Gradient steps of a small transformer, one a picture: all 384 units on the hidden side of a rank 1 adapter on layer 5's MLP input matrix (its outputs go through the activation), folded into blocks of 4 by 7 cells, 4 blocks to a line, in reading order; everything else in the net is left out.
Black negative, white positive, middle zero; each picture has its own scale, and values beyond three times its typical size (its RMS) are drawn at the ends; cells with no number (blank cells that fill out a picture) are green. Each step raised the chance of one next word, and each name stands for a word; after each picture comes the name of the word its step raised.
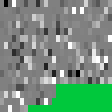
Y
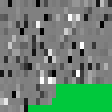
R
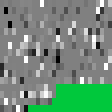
R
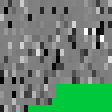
R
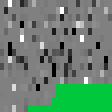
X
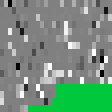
X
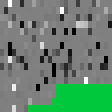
X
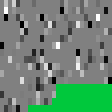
R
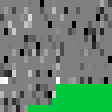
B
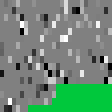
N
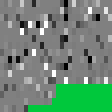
N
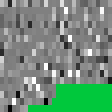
X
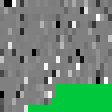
B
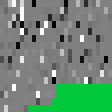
N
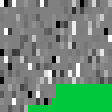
B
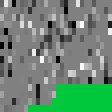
B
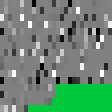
N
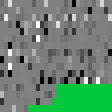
B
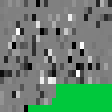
R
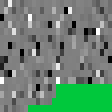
B
